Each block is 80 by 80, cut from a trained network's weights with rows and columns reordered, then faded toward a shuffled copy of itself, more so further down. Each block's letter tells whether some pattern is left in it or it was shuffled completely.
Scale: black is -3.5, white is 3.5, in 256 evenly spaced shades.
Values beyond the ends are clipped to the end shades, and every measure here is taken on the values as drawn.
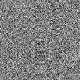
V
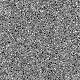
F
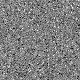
F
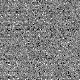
V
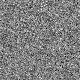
F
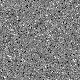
F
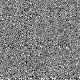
V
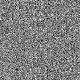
V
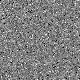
F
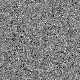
F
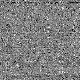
V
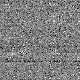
V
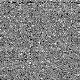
V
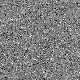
F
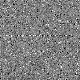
V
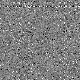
V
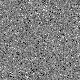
F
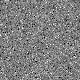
F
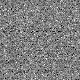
V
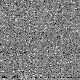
V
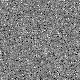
F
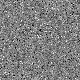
F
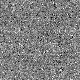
V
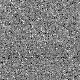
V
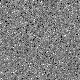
F
